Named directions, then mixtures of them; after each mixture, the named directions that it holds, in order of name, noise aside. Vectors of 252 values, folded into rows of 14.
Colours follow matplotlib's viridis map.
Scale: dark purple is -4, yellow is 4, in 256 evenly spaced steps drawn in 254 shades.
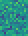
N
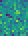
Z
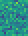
N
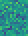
N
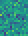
N, Z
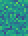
N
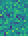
N, Z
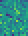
Z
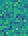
N, Z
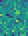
Z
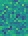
N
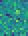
Z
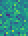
N, Z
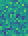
N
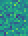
N, Z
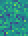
N, Z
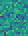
N, Z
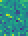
Z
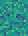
N, Z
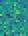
N, Z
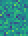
N, Z
